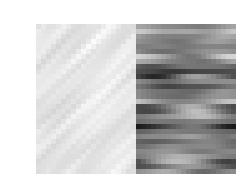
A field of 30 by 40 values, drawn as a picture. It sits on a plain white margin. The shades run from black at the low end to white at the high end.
It is made of 1 by 2 panels. Panel 1,1: very high, slanting up to the right, faint in contrast. Panel 1,2: middling, streaked across, strong in contrast.
